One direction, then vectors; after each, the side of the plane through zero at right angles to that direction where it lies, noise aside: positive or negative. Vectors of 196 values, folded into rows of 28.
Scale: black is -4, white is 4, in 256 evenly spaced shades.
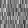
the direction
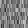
negative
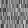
negative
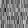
negative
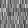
positive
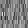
negative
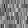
negative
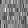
positive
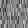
negative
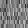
negative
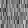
negative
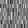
positive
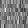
positive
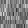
positive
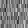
negative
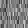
negative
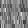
positive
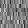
positive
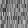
negative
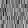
negative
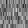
negative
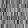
negative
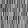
negative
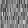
negative
